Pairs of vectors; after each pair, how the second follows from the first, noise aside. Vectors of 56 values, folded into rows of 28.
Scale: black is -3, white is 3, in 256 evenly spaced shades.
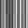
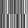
shuffled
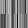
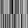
shuffled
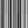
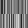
shuffled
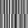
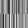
sign-scrambled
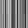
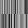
shuffled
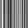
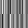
sign-scrambled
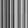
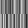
shuffled
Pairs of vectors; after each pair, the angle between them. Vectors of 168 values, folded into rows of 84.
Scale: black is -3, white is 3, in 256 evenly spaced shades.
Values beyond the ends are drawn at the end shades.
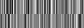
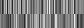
orthogonal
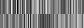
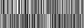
partly opposed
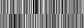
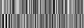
partly aligned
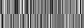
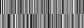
orthogonal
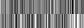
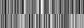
partly aligned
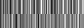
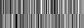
nearly parallel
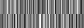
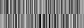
nearly opposite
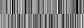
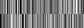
partly opposed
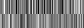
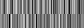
partly opposed
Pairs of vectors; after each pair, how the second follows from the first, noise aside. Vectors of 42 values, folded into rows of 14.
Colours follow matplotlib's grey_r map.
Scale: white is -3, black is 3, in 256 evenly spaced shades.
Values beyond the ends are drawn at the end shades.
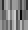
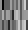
wrapped around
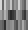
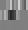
partly zeroed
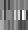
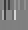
partly zeroed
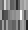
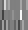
partly zeroed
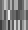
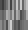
wrapped around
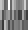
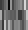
sign-scrambled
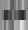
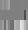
partly zeroed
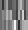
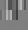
partly zeroed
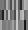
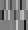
partly zeroed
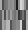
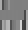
partly zeroed
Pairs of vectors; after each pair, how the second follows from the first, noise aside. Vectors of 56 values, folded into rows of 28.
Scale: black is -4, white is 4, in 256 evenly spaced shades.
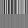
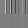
partly zeroed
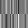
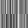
sign-scrambled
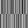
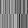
shuffled
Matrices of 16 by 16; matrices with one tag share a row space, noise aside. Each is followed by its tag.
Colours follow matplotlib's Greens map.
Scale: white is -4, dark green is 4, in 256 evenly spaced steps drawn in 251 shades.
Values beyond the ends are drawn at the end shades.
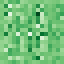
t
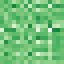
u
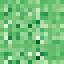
t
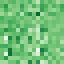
t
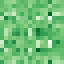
u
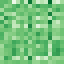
u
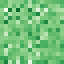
t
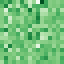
t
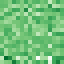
u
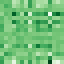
u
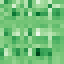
u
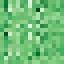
t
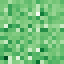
t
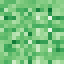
u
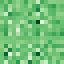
t
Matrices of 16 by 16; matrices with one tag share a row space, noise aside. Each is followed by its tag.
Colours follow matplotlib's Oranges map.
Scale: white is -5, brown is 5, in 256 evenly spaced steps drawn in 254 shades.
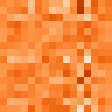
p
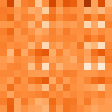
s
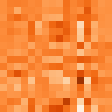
p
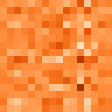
p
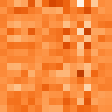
p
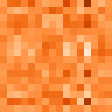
p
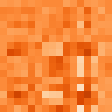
p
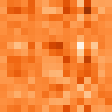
p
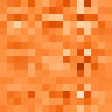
p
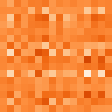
s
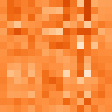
p
